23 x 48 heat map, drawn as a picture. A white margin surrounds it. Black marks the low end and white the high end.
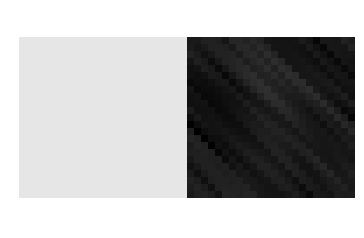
The table splits into one row of 2 panels. Panel 1,1: very high, flat. Panel 1,2: very low, slanting down to the right, faint in contrast.
